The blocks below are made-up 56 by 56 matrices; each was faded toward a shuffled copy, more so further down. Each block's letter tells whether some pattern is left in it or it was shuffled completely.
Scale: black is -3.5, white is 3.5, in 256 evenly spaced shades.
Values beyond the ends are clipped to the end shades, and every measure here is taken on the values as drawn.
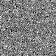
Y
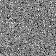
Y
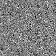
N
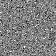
Y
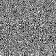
N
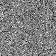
Y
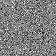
Y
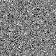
N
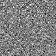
N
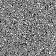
Y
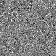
Y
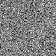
N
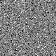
Y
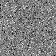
Y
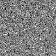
N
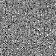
N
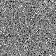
Y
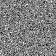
Y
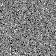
Y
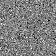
Y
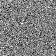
Y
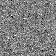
Y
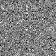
N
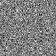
N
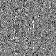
N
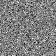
Y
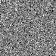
Y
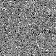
N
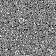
Y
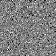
N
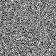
Y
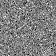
Y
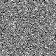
Y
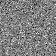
Y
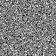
Y
